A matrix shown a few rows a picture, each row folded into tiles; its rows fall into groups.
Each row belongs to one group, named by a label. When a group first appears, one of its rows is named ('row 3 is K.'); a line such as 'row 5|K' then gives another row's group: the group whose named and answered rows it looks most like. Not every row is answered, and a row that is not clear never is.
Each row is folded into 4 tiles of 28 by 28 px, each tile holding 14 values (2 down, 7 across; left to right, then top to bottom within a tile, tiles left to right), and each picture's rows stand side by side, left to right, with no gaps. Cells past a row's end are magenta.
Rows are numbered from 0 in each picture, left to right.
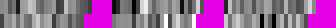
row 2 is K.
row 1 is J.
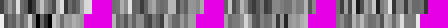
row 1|K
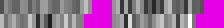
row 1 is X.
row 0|K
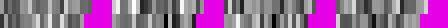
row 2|K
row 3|K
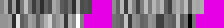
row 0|X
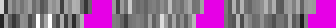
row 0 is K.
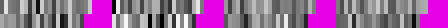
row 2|J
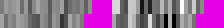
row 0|K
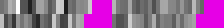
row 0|K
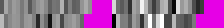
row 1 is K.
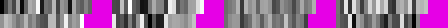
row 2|J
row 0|J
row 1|K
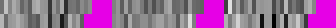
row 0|K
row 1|X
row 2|K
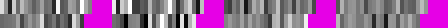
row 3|K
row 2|J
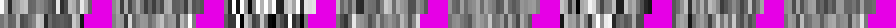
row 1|X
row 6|J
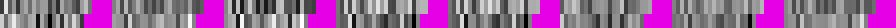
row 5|K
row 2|X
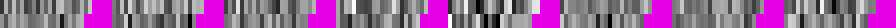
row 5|K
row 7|J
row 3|K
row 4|K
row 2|J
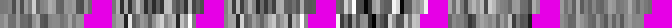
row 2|X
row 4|J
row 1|X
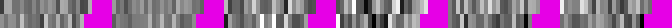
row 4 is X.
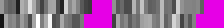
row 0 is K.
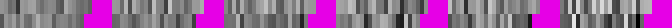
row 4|J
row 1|J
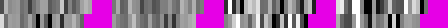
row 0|K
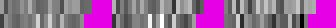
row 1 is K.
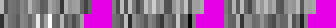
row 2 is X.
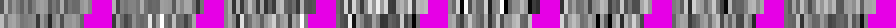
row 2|X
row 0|K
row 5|K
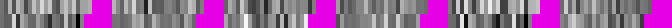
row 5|K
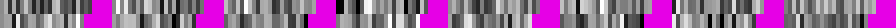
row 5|J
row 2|J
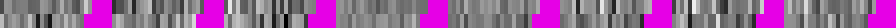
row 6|J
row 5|J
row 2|K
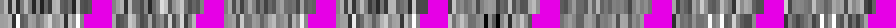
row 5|J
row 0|X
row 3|X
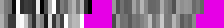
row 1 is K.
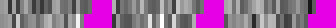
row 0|X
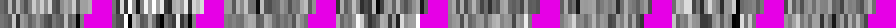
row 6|K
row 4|X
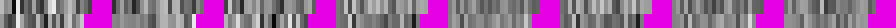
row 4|X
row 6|X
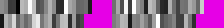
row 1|J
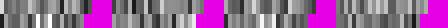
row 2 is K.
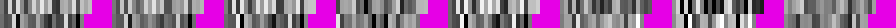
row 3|K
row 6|X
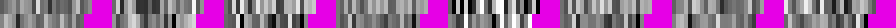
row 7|J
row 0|J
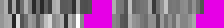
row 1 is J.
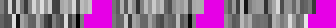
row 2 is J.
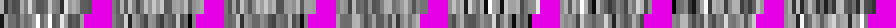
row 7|X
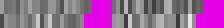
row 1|X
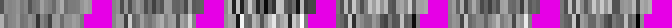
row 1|X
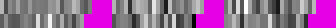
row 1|J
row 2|J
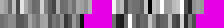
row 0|J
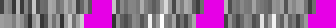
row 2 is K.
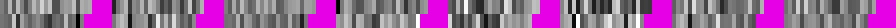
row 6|J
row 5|X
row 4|K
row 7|J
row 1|J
